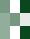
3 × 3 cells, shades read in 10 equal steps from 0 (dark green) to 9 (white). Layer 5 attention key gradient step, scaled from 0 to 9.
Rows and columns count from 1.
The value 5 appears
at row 2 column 1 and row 3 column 1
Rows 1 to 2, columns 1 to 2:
4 9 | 5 4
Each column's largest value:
5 9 8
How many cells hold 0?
2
